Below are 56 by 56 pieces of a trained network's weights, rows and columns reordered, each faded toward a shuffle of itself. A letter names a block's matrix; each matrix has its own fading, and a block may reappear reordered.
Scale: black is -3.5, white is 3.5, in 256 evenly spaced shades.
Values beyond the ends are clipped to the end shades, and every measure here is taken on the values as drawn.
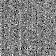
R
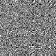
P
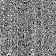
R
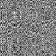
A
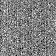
R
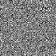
P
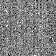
R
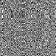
A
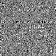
P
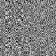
A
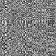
A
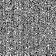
R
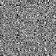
P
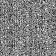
R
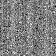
R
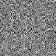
P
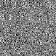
P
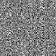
P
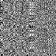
A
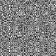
A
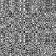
A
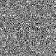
P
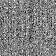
R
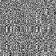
A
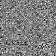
P
